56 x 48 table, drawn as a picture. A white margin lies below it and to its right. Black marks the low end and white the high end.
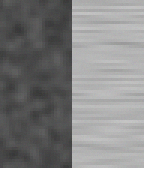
It is made of 1 by 2 panels. Panel 1,1: low, blotchy, faint in contrast. Panel 1,2: high, streaked across, faint in contrast.
